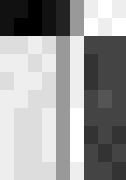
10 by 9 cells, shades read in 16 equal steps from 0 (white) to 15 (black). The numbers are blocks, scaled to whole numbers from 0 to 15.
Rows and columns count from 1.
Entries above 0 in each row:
8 7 9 9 9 9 8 8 8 9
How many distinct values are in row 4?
5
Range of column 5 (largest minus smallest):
7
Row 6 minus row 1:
-13 -13 -13 -12 -7 -5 10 10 10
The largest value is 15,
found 3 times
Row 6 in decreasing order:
11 11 10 6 2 2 1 1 1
